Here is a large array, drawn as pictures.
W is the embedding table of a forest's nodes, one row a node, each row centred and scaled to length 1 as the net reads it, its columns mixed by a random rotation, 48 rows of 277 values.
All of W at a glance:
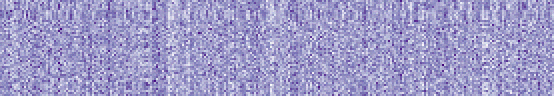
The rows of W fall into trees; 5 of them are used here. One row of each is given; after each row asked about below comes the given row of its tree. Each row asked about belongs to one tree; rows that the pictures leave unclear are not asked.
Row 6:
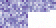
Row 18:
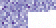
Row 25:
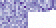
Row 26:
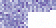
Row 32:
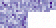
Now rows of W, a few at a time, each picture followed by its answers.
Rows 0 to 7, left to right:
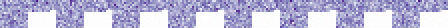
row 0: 26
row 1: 25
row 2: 25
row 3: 25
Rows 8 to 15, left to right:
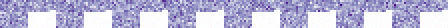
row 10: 25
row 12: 25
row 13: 6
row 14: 32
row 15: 25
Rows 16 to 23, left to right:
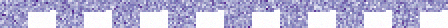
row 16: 26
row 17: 6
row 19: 6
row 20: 25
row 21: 6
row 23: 6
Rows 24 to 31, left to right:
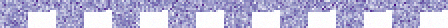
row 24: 26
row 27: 18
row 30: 6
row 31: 25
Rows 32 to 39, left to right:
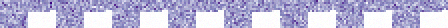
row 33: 6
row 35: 32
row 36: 18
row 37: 26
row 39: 25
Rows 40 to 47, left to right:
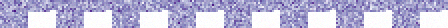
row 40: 25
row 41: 6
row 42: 6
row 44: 6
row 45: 25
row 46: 6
